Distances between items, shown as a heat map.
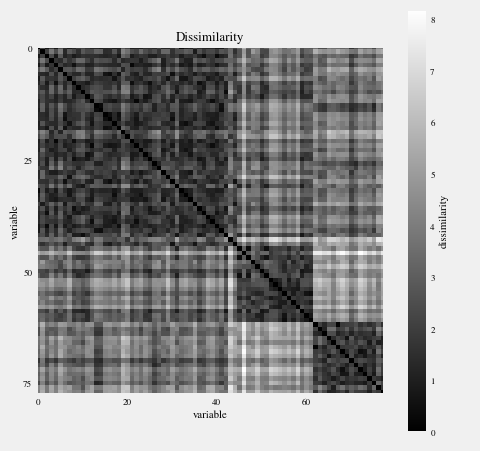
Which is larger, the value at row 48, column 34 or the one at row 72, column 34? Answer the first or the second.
the second
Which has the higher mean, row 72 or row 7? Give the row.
72
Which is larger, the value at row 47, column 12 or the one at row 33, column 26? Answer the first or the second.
the first
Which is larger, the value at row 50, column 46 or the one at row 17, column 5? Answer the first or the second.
the first
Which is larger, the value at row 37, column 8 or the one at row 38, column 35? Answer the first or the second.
the second
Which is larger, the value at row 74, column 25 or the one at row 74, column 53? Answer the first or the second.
the second
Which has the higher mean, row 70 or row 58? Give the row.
58
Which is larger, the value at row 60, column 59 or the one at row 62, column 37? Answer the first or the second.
the second
